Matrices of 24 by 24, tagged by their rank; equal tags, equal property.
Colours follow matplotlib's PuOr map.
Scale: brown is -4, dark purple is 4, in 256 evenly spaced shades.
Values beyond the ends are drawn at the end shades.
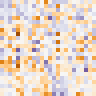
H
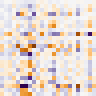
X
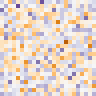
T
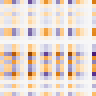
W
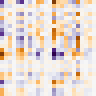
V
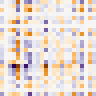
V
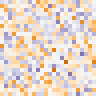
T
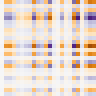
W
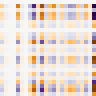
W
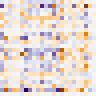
X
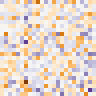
H
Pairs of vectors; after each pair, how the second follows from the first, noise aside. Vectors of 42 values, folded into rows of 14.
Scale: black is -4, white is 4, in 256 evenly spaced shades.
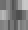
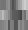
copied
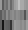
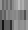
copied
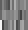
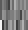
copied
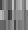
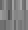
shrunk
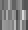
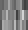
copied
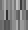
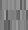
shrunk
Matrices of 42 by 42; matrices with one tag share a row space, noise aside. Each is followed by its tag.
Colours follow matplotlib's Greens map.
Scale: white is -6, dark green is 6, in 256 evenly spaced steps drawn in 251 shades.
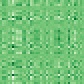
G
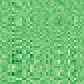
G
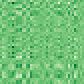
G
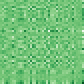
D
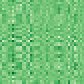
G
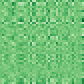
D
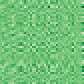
D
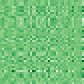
D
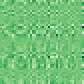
D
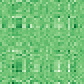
G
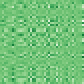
D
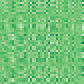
D
